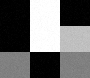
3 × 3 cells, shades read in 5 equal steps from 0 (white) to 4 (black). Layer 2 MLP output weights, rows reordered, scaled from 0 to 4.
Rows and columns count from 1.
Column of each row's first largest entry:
1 1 2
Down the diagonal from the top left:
4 0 2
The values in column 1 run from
2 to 4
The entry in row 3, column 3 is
2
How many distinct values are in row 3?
2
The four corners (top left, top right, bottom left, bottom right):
4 4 2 2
